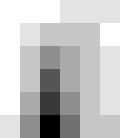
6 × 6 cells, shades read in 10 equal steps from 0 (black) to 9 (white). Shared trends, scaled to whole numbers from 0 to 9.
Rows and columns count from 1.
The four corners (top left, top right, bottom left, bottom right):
9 8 8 7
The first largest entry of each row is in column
1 1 1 1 1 1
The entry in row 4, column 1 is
9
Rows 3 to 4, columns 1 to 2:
9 7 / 9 7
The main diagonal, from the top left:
9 8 5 6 7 7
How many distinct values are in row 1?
2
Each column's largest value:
9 9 9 8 8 9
